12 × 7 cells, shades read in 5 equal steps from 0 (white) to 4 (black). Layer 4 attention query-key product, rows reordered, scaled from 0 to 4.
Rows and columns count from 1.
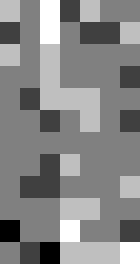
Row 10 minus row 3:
1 0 1 -1 -1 0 0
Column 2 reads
2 2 2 2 3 2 2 2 3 2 2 3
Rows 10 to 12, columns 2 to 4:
2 2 1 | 2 2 0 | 3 4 1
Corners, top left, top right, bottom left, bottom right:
1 2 2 0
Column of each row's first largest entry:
4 1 2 7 2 3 1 3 2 1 1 3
